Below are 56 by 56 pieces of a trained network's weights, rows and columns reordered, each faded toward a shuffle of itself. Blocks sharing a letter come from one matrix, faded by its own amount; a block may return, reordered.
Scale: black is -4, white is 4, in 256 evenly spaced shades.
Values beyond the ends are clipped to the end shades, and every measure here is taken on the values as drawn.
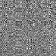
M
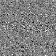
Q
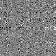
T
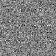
Q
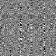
M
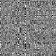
M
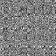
T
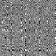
M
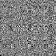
T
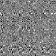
T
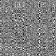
M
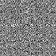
T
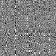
M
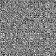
T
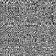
T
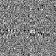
T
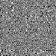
Q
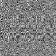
M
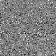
Q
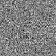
Q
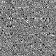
Q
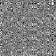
M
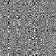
M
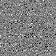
Q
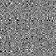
T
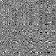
T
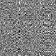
M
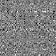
T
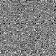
Q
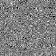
Q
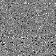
Q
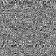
M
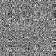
T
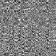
M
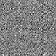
T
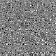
Q
